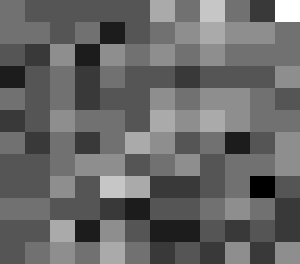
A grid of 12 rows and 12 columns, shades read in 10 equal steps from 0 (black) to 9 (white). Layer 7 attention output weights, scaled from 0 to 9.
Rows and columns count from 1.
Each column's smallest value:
1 2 3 1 1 1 1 1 2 1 0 2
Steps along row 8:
same up up same down up up down up same up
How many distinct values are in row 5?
4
